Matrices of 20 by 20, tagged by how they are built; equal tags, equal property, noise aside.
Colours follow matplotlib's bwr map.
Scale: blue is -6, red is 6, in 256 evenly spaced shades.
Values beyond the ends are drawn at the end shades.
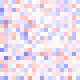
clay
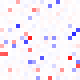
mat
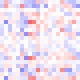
clay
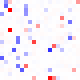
mat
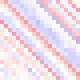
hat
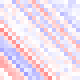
hat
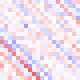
hat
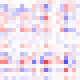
clay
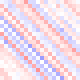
hat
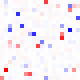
mat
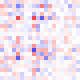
clay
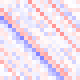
hat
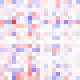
clay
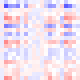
clay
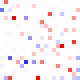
mat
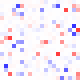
mat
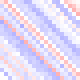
hat
